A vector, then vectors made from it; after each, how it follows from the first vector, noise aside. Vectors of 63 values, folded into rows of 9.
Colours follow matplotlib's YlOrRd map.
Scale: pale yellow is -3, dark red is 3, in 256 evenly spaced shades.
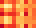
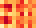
negated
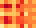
negated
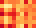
copied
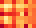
copied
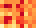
negated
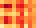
negated
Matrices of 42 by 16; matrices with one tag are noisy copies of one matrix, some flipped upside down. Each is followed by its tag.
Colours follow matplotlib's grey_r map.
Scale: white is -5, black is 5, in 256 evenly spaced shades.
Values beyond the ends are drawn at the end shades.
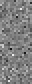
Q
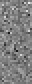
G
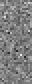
G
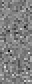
G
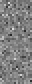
Q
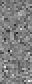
G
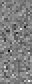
G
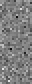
Q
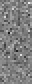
G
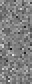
Q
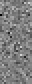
G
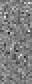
G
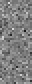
Q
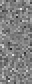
Q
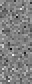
Q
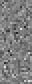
G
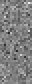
G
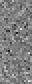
G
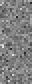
Q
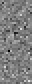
G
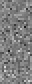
G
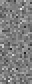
Q
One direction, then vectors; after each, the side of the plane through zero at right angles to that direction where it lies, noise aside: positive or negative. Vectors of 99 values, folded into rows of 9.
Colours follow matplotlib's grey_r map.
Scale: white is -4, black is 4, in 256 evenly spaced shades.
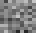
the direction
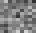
negative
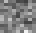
negative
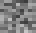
negative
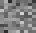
negative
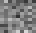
negative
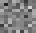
negative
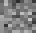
negative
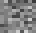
negative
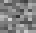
negative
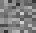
negative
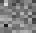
negative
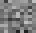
positive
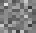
positive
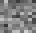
negative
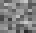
positive
